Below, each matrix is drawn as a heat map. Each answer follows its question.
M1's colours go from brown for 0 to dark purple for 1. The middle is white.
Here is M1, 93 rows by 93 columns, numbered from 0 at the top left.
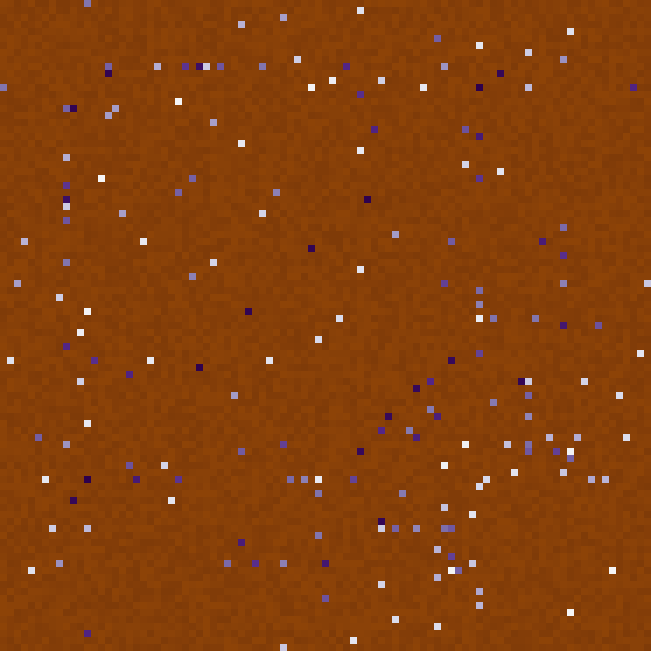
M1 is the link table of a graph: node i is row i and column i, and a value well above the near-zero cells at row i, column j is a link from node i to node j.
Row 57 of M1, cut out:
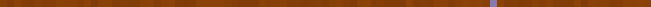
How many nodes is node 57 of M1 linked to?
1
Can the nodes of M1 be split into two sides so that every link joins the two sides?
yes
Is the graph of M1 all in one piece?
yes
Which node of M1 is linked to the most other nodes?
node 68
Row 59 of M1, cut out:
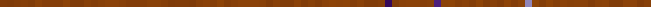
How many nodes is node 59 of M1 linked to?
3
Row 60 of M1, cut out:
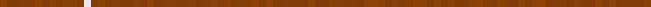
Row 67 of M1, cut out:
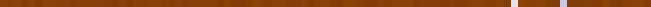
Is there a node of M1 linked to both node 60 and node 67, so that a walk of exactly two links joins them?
no
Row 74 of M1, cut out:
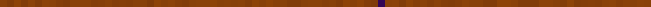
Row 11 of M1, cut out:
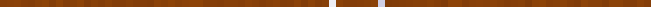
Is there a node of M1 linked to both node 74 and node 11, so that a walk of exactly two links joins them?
yes
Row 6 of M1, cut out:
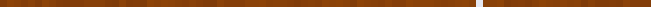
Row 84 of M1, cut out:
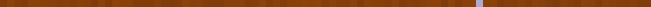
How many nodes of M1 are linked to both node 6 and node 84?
1
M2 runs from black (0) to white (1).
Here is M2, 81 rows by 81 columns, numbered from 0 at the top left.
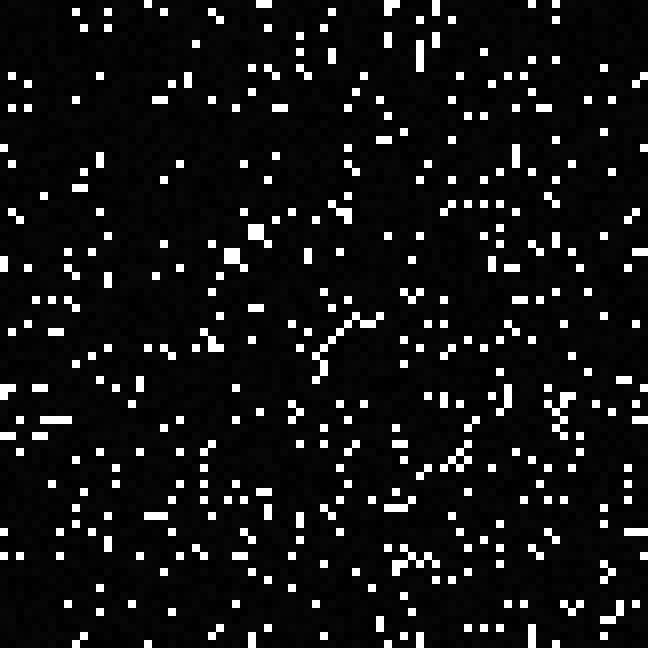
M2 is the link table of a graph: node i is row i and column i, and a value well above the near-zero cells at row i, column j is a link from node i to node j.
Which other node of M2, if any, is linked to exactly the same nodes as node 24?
none
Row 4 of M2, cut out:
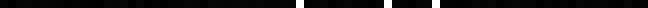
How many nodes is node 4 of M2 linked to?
3
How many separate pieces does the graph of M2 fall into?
2
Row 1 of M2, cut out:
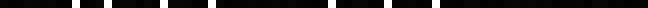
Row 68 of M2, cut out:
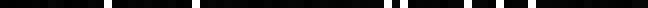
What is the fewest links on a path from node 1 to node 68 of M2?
2
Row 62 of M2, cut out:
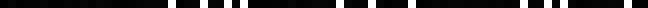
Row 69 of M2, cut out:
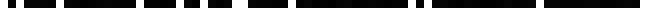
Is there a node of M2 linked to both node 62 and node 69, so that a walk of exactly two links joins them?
yes
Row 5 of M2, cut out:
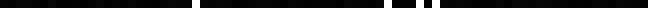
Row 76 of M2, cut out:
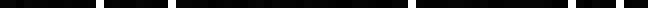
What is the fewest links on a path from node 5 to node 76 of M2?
5
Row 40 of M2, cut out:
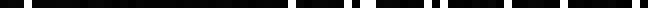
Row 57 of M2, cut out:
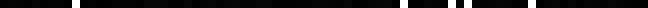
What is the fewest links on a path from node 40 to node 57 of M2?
3
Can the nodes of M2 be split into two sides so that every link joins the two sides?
yes
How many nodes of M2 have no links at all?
1
